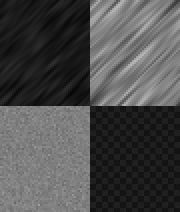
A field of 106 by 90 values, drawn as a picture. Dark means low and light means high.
It is made of 2 by 2 panels. Panel 1,1: very low, slanting up to the right, faint in contrast. Panel 1,2: middling, slanting up to the right. Panel 2,1: middling, fine-grained, faint in contrast. Panel 2,2: very low, checkered, faint in contrast.
